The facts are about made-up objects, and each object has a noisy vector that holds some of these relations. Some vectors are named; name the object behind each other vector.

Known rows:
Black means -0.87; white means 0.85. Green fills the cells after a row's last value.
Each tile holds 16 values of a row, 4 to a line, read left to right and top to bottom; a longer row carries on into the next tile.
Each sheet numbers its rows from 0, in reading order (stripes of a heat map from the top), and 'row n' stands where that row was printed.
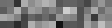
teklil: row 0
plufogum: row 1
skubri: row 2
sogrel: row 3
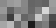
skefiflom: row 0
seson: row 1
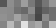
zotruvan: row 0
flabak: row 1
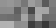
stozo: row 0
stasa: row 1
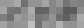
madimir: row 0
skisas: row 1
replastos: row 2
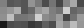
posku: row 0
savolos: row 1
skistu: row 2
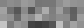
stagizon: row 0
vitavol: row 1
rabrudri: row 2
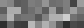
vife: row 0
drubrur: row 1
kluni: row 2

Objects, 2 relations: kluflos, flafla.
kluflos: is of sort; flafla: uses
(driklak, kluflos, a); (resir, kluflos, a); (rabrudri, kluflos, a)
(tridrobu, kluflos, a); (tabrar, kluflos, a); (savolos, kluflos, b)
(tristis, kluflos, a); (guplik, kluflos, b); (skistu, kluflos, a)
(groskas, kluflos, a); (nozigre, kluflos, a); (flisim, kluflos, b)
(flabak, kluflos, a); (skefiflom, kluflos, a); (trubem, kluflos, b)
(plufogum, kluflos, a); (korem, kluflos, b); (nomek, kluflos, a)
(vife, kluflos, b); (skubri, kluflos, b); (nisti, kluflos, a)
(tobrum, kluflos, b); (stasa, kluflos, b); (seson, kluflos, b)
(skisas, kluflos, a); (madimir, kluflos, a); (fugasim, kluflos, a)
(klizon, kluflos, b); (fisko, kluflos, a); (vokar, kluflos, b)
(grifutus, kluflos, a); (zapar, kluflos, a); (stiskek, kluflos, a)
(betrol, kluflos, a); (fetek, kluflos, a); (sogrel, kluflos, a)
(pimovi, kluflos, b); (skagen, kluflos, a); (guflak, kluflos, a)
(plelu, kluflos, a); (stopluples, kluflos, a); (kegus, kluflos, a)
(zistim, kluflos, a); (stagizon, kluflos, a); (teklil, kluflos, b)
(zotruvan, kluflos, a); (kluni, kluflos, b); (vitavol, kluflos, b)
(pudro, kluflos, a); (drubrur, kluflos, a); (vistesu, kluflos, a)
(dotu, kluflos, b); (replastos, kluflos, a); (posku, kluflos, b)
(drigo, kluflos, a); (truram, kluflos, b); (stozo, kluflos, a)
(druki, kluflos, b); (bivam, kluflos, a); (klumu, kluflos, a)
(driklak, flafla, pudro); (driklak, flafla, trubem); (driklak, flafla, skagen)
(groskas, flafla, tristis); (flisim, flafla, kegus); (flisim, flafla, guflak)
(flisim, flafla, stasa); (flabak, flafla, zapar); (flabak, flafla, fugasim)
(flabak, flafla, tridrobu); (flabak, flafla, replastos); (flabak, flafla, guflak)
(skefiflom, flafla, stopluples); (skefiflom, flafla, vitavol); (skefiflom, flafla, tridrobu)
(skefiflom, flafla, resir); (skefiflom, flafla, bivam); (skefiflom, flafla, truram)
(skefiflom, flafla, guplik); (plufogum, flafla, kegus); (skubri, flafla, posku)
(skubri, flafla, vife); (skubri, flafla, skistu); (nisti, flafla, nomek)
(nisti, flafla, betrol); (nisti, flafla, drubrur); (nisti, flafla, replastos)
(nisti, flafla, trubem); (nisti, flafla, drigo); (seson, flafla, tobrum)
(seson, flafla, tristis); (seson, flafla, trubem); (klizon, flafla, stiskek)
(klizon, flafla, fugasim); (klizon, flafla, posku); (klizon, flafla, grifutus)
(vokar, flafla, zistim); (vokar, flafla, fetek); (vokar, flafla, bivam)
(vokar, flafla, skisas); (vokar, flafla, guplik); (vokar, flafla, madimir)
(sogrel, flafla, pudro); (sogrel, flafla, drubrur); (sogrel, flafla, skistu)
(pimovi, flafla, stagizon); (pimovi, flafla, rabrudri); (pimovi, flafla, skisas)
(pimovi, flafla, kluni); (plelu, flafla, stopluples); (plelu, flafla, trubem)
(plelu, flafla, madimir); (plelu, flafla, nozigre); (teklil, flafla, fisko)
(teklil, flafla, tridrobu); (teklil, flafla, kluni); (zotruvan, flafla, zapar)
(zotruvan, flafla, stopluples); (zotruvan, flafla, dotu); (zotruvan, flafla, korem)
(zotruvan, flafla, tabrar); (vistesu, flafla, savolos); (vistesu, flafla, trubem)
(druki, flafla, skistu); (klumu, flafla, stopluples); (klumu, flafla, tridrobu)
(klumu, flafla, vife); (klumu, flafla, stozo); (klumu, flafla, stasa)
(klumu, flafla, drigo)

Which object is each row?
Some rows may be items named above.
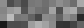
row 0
posku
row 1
nisti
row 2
flisim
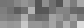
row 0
zapar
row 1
fugasim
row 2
zotruvan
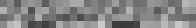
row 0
vistesu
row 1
stasa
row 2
plufogum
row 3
driklak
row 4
guplik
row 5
tabrar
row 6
groskas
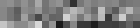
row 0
fisko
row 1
klumu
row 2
trubem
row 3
vokar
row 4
tobrum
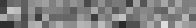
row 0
druki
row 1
skefiflom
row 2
guflak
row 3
sogrel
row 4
kluni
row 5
zotruvan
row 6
plelu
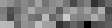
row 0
tridrobu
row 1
plelu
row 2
savolos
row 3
klizon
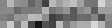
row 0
stopluples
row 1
pimovi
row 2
kegus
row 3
tristis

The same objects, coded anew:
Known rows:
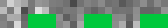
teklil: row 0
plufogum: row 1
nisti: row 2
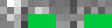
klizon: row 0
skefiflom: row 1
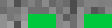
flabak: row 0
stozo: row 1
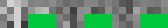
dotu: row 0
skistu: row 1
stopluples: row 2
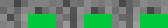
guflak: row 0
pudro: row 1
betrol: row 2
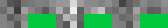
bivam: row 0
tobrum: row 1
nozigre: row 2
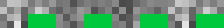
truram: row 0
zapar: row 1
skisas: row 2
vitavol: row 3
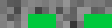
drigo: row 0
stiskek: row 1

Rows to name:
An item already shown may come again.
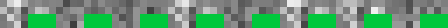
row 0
druki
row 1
groskas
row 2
replastos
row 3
druki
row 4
fugasim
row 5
skubri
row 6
pimovi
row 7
skefiflom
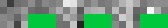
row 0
vistesu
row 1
posku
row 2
vokar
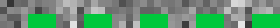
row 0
tristis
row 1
kluni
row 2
nisti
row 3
zotruvan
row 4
vife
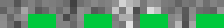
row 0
tabrar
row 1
tridrobu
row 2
teklil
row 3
sogrel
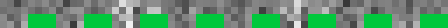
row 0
plufogum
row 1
groskas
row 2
flisim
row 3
stopluples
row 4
replastos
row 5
trubem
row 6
tristis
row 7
klumu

